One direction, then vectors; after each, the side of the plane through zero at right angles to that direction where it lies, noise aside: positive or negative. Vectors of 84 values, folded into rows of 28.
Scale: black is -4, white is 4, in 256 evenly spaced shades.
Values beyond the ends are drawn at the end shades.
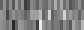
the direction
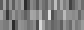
positive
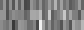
positive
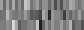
negative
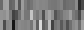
positive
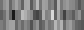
negative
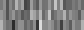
positive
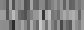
positive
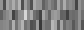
negative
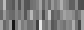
positive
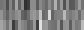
positive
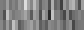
negative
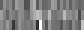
positive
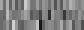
negative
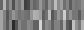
positive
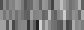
positive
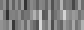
positive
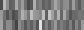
positive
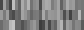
negative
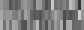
negative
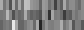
negative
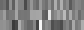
positive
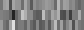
negative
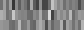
positive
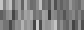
negative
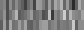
positive
